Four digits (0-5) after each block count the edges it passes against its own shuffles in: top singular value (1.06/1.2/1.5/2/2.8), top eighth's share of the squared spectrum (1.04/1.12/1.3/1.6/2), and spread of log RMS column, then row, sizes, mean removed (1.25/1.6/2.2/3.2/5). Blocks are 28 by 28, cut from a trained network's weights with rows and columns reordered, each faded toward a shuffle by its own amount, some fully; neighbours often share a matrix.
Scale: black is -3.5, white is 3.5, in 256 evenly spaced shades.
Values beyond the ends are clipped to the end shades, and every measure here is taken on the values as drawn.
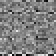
4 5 0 3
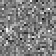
1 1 0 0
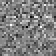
3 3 0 2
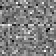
2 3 0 1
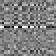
4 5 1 3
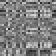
4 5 1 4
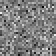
2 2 0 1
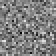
2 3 0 1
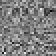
3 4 0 2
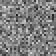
1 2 0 0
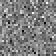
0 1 0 0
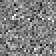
0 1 0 0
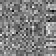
3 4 2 1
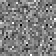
0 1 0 0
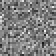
2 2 0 0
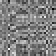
4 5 2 2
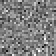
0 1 0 0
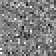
0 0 0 0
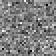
0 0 0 0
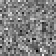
2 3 0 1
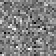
2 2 0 0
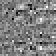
3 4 2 2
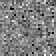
1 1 0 0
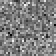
0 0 0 0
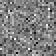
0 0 0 0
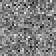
0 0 0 0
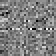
3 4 0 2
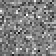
0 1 0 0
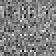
3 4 1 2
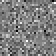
0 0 0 0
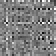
4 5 2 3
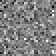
3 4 1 1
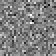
1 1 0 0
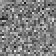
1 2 0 0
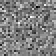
0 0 0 0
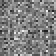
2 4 1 2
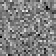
2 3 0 0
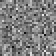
3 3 1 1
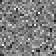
0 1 0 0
